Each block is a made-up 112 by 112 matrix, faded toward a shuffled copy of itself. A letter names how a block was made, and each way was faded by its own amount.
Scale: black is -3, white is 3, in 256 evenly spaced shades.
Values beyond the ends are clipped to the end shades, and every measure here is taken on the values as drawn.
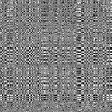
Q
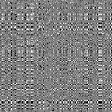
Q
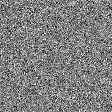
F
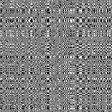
Q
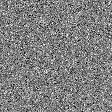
F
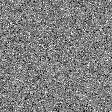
F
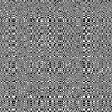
Q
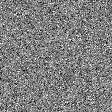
F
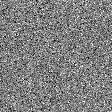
F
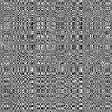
Q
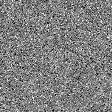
F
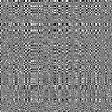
Q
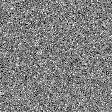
F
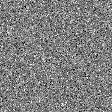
F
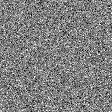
F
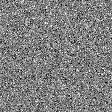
F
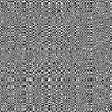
Q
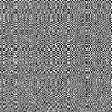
Q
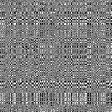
Q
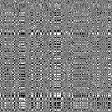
Q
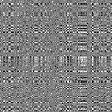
Q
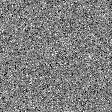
F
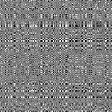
Q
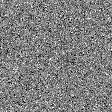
F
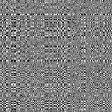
Q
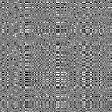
Q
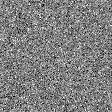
F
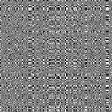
Q
